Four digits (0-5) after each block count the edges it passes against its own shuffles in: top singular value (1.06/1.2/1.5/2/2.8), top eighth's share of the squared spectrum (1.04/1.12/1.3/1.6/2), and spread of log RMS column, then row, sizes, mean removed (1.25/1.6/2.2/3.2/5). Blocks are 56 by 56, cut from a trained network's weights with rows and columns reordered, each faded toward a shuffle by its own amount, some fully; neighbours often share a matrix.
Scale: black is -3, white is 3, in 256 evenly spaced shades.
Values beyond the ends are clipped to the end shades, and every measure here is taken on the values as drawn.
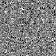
3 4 2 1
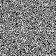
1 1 0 0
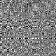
4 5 2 3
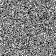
0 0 0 0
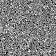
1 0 0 0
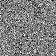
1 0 0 0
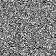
2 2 0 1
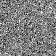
1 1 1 0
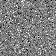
0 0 0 0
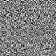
3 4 1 2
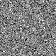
2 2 0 0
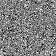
0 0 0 0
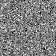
2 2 0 0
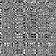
4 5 3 3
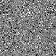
2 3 1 1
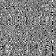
3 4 2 2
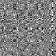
4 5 2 2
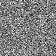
0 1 0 0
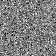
1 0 0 0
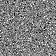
0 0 0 0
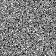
1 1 0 0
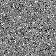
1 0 0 0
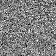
0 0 0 0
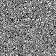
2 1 0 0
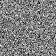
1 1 0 0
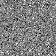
2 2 0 1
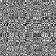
4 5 2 3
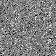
1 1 0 0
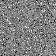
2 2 1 0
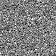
1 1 0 0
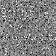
2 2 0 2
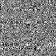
3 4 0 2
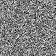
0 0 0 0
